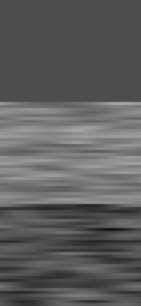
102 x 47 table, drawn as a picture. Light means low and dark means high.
It is made of 3 by 1 panels. Panel 1,1: high, flat. Panel 2,1: middling, streaked across. Panel 3,1: high, streaked across.
